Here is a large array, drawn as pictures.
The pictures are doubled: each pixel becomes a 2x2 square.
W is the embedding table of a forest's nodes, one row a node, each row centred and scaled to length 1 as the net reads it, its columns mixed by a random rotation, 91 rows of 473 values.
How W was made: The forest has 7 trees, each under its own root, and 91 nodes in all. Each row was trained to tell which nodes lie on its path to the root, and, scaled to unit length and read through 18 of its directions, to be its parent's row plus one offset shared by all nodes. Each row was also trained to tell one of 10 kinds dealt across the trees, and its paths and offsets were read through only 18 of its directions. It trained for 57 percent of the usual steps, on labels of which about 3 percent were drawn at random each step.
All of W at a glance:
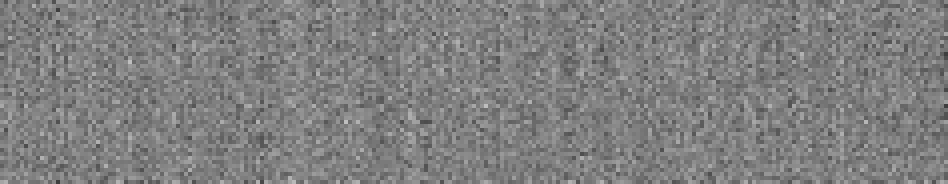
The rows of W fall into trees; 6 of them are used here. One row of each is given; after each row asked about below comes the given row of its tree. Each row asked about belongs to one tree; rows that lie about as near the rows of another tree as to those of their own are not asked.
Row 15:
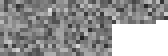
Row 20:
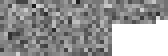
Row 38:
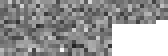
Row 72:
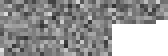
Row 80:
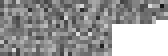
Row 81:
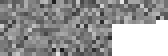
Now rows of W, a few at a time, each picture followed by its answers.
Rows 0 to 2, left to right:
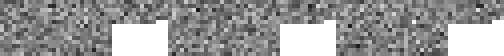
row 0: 15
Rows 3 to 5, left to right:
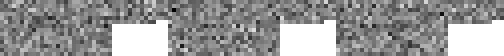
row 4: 38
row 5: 38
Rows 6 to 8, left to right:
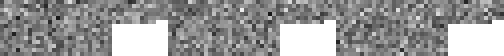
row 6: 20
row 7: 81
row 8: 20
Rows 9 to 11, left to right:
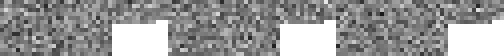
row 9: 20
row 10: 72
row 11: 38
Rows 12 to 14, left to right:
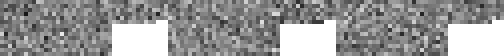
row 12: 38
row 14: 15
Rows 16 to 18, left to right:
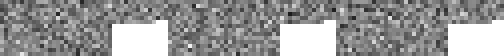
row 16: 38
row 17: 38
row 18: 81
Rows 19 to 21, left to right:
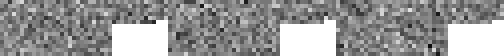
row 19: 72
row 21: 15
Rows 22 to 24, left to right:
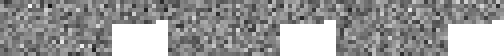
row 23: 81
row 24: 81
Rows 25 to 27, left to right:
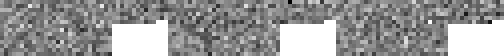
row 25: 72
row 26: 80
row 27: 72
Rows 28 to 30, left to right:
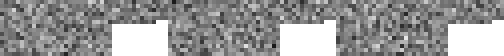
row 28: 15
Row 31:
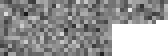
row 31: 72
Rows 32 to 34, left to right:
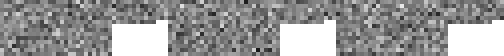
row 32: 72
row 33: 20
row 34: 15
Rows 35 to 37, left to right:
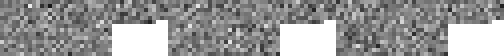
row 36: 72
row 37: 20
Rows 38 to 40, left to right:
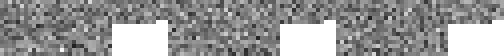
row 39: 72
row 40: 81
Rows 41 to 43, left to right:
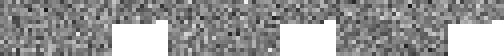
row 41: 80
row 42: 81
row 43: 20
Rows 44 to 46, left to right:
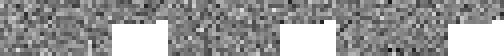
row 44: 15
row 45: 15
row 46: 81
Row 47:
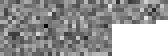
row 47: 20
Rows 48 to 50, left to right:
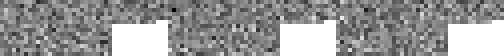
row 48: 15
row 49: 38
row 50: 38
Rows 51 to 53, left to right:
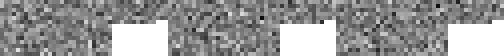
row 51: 15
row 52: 72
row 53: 38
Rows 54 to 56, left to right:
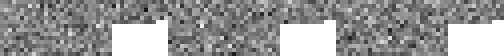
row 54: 72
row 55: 81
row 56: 20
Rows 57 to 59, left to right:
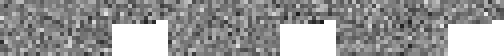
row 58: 72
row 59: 80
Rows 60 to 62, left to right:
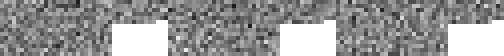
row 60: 20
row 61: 80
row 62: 80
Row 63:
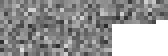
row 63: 20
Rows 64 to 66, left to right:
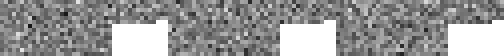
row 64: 81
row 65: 72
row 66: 15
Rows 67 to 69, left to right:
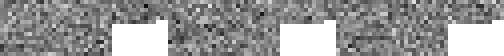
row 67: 15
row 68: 20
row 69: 72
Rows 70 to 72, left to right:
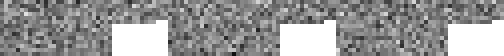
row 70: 20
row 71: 15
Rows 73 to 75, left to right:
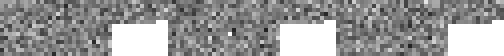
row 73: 81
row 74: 80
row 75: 80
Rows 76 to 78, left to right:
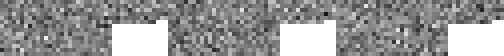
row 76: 81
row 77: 20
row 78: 72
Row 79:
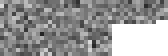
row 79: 15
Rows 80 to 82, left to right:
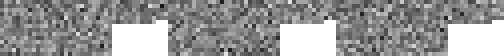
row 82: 80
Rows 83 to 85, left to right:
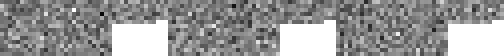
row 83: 81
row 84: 80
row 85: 38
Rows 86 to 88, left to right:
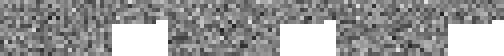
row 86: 81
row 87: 20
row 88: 38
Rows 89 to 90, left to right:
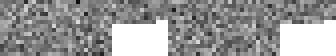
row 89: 15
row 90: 38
